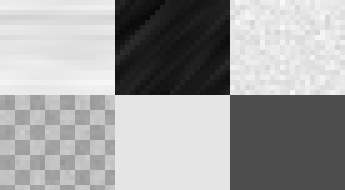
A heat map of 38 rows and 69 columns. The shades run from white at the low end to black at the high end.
The table splits into 2 rows of 3 panels. Panel 1,1: very low, streaked across, faint in contrast. Panel 1,2: very high, slanting up to the right, faint in contrast. Panel 1,3: very low, fine-grained, faint in contrast. Panel 2,1: low, checkered. Panel 2,2: very low, flat. Panel 2,3: high, flat.
